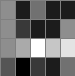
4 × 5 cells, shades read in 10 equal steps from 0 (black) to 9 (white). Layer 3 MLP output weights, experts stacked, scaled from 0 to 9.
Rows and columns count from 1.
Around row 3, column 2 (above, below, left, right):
2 0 5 9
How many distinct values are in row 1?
3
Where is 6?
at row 3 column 2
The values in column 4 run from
1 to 7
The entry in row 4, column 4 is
1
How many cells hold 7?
1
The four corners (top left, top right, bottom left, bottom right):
5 1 3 4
